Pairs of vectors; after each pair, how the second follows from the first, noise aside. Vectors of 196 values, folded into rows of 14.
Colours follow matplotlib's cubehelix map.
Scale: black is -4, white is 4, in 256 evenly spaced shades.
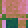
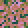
shuffled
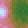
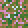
shuffled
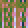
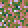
shuffled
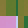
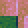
negated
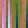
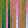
negated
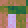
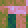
negated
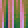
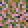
shuffled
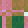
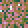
shuffled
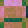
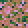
shuffled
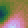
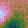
negated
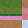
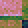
negated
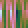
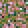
shuffled
